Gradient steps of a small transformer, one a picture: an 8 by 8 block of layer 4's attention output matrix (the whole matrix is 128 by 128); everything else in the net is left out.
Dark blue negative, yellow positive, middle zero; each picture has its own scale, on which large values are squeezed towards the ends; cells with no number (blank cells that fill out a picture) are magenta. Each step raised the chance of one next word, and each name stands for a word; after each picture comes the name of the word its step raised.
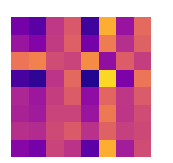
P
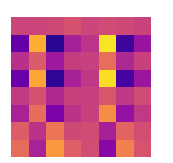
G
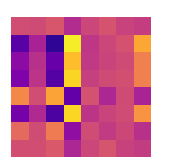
G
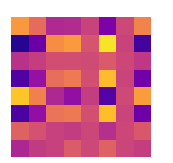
G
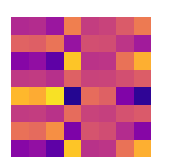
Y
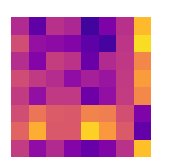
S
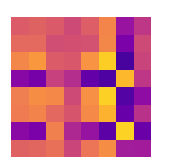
S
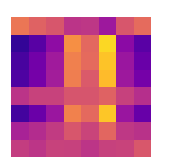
G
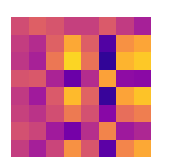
S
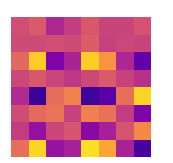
Y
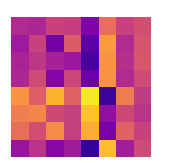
Y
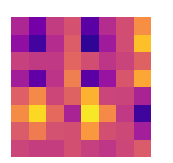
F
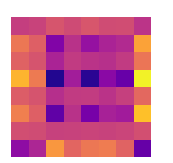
P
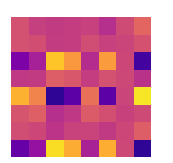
Y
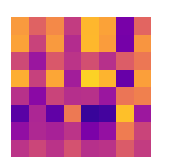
F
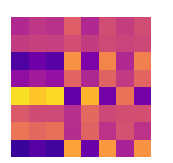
Y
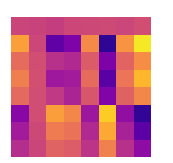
F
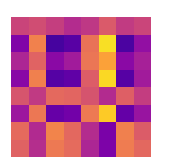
G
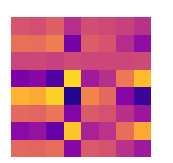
S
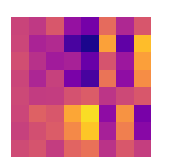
F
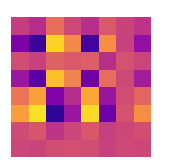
F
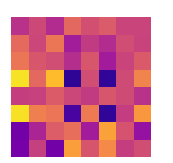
P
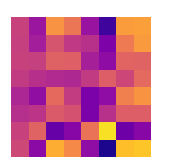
S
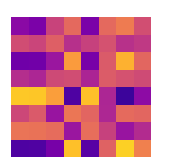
Y
